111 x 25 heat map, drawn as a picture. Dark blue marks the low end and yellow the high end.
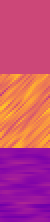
It is made of 3 by 1 panels. Panel 1,1: middling, flat. Panel 2,1: high, slanting up to the right. Panel 3,1: low, streaked across, faint in contrast.
